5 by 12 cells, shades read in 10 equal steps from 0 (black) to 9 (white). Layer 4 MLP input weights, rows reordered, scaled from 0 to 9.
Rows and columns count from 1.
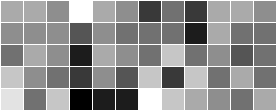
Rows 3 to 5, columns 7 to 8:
4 7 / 7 2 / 9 7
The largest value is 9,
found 2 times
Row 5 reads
8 4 7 0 1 1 9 7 6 5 4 6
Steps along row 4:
down down down up down up down up down up down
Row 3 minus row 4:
-3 1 1 -1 1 2 -3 5 -3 1 -3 0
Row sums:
62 50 54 56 58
